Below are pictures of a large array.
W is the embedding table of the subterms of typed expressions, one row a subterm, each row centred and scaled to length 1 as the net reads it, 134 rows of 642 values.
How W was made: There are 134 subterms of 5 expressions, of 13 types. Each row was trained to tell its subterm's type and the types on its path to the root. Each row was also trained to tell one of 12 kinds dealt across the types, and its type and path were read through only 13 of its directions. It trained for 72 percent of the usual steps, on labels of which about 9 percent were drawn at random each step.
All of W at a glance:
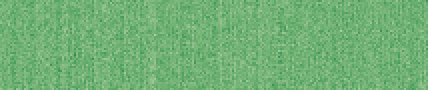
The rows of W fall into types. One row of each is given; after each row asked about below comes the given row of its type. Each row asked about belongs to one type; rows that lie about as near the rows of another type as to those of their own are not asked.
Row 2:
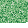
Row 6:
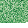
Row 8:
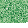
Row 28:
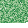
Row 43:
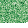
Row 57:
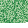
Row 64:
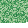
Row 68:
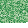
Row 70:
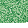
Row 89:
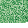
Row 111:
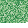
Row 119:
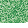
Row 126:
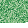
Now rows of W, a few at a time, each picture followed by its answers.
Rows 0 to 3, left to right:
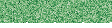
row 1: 126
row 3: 57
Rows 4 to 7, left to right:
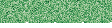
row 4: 6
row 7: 70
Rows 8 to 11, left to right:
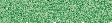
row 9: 2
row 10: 89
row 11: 119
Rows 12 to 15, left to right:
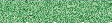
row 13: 111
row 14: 64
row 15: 43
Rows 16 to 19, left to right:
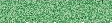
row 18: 89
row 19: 126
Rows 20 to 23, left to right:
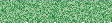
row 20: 57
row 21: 2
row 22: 6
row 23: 64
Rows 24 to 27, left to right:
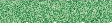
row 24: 28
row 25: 6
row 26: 57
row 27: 64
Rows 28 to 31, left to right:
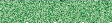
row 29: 89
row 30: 28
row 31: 43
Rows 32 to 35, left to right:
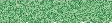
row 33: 64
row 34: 57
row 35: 111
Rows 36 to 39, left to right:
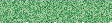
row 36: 64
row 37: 68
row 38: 8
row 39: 70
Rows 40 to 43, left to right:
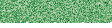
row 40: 8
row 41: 126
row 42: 70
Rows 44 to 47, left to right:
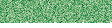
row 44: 89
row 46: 111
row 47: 43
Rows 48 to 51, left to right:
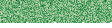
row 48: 68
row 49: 57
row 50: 68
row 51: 28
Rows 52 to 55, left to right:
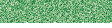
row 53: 89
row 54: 68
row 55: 2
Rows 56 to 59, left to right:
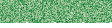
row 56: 43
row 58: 2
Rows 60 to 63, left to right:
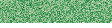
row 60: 43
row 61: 8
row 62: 28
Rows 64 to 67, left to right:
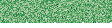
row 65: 64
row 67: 2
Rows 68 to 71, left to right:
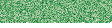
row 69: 57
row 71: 64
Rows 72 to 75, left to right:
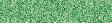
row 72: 111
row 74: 126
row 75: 119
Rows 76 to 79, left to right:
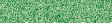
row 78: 6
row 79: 111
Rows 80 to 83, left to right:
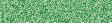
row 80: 28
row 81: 28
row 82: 2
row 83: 6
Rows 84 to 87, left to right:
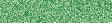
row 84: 28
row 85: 6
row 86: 43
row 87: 43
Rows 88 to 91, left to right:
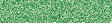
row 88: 64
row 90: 126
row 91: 111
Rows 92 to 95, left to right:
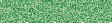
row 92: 6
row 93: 57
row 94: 6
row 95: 89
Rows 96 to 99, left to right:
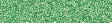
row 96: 57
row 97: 70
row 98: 28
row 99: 6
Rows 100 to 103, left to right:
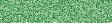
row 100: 6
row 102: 126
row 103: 64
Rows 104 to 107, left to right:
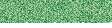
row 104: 70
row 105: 70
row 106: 126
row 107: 70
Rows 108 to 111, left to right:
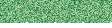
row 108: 89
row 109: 68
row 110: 57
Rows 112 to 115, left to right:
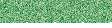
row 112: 126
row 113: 70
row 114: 57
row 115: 70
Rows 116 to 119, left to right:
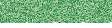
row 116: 68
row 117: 6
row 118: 111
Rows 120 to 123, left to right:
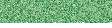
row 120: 70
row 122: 43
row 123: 64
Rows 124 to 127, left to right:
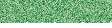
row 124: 28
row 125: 70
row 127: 8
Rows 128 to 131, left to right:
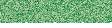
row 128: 89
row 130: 89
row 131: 126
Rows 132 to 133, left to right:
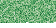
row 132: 64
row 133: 89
